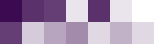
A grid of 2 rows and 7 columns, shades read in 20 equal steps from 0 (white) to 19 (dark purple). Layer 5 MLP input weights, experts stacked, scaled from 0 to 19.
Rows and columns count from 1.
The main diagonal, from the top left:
19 4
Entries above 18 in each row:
1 0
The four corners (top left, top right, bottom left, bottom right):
19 0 15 3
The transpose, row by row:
19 15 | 16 4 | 15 7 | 2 9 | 16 3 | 2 6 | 0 3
